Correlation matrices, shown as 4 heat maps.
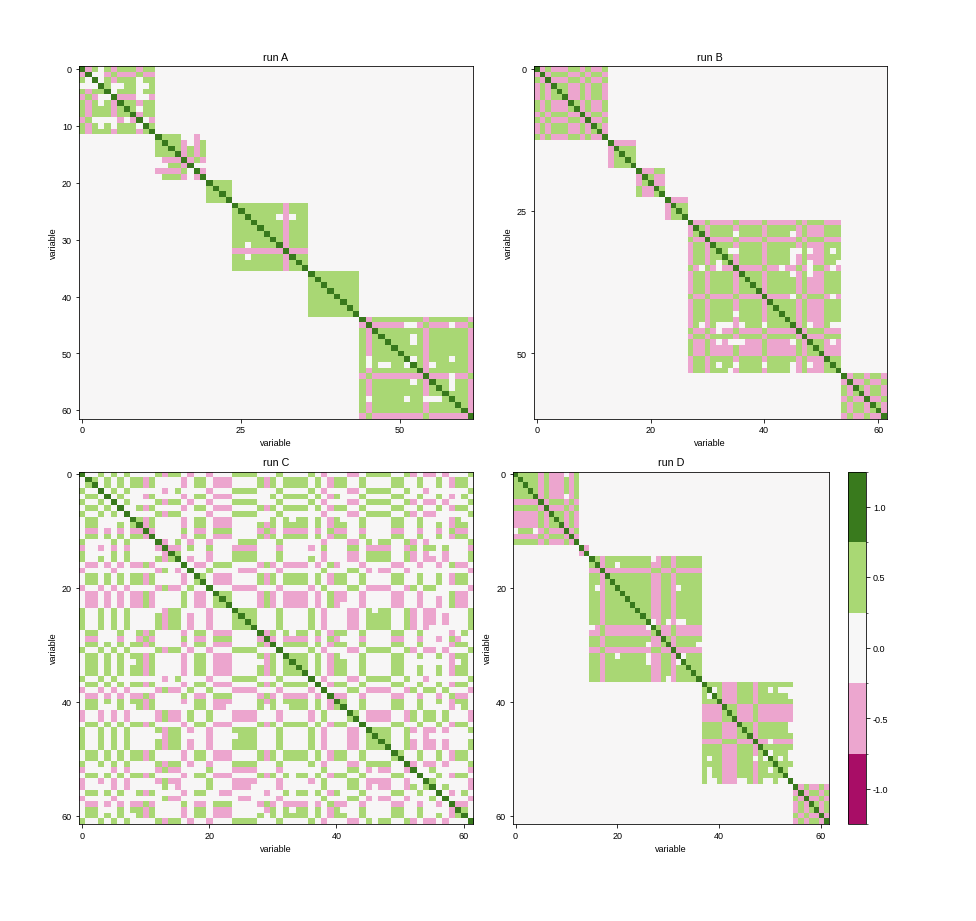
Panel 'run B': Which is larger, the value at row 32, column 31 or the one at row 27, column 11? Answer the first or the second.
the first
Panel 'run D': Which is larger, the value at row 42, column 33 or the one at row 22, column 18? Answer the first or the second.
the second
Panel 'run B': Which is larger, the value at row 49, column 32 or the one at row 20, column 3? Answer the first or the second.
the second
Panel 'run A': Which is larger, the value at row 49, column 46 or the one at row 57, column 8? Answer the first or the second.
the first
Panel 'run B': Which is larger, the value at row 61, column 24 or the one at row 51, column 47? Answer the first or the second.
the second
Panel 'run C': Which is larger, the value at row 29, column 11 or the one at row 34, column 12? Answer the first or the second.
the second
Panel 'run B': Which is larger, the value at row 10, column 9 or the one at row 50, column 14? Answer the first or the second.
the second
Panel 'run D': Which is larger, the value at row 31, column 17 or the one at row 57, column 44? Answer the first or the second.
the first
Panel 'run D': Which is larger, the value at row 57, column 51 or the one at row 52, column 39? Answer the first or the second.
the second
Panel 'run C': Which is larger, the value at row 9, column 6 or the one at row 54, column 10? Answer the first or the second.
the first
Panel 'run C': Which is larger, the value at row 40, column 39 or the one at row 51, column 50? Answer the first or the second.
the second
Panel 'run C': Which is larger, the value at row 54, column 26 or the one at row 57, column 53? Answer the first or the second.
the second
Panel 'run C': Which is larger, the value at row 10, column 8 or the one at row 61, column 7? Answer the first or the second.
the second
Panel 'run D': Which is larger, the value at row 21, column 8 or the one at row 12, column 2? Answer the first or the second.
the second
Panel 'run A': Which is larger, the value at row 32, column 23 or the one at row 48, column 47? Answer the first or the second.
the second
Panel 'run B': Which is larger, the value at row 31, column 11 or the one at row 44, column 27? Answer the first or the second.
the first
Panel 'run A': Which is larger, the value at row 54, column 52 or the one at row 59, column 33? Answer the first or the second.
the second
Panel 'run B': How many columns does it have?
62
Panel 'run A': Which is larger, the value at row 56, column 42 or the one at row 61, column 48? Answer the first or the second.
the first
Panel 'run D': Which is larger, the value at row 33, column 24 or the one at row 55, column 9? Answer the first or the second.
the first
